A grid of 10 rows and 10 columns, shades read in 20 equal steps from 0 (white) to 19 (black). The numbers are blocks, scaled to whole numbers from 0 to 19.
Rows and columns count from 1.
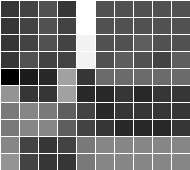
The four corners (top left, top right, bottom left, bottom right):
15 13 8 9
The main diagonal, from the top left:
15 14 13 14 15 16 15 16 9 9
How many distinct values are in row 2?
4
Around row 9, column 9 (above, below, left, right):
16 9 9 9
